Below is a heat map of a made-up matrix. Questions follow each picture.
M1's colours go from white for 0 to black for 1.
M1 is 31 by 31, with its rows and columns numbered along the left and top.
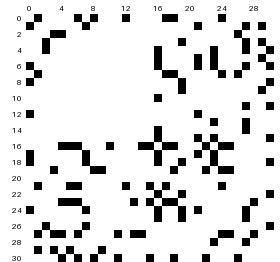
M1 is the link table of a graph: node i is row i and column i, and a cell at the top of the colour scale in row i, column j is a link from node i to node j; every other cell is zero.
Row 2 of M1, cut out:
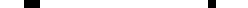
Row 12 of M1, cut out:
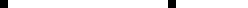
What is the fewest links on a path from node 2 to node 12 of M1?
5
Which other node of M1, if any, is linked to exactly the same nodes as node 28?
node 13
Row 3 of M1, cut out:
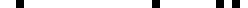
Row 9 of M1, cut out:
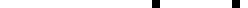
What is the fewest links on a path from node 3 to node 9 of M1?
2
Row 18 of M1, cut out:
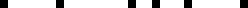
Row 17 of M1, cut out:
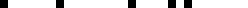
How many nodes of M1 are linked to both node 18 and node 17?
4
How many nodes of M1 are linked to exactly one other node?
1
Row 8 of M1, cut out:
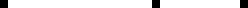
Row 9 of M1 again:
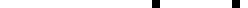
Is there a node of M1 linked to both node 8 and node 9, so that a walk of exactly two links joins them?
yes
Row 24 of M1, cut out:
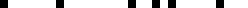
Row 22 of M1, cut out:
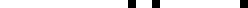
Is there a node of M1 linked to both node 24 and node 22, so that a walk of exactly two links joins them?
yes
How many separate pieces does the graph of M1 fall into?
2
